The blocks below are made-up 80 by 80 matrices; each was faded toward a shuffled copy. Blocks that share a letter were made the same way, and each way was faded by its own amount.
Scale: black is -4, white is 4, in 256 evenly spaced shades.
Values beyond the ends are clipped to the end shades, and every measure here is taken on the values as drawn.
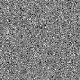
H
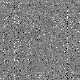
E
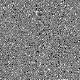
E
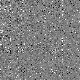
E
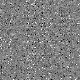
E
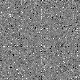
E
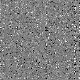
E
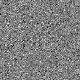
H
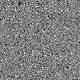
H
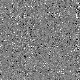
E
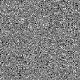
H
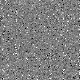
E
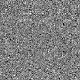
H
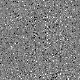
E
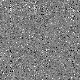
E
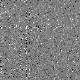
E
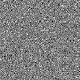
H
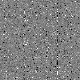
E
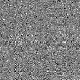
H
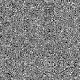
H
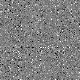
E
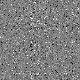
E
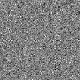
H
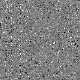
E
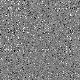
E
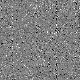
E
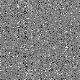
E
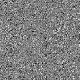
H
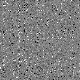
E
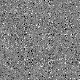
E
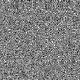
H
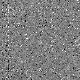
E
